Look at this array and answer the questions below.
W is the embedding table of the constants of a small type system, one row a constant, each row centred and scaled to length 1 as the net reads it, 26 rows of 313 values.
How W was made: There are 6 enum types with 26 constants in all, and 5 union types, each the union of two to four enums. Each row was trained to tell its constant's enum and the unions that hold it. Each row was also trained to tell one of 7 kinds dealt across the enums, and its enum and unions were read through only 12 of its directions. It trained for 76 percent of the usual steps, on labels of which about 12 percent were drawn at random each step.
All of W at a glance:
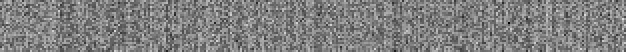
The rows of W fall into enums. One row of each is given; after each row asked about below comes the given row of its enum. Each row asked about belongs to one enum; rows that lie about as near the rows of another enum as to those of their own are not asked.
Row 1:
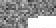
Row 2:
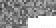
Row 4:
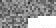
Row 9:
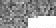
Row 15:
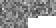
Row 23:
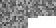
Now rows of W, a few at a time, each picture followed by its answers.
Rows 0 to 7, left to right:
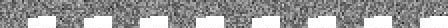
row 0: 23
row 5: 2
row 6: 1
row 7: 1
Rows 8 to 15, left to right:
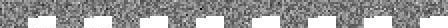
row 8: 15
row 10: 23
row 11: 9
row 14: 2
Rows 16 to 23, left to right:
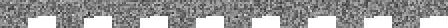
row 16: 1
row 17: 4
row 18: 9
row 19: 2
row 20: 1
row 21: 2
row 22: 9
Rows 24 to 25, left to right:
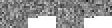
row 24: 23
